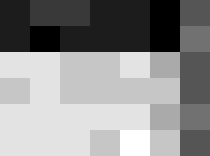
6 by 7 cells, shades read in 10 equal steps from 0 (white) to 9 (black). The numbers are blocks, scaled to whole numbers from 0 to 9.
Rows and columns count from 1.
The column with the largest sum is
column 7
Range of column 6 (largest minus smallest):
7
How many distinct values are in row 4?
3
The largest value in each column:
8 9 8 8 8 9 6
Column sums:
21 20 21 23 20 28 34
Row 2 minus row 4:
6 8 6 6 6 7 -1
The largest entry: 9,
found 3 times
